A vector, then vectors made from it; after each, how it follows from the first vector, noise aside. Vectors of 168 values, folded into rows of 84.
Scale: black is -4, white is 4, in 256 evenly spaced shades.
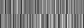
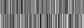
sign-scrambled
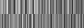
wrapped around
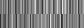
wrapped around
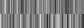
sign-scrambled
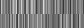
reversed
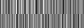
reversed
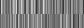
reversed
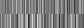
wrapped around
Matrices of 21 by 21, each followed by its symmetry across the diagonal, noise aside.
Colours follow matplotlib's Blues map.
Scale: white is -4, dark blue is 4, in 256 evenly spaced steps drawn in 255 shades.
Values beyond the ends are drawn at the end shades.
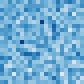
symmetric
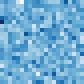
antisymmetric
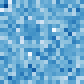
symmetric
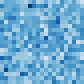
neither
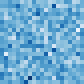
antisymmetric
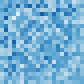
symmetric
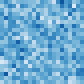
antisymmetric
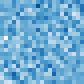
antisymmetric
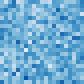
neither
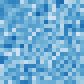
symmetric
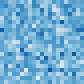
neither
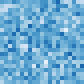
neither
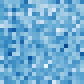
antisymmetric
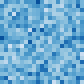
symmetric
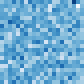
neither
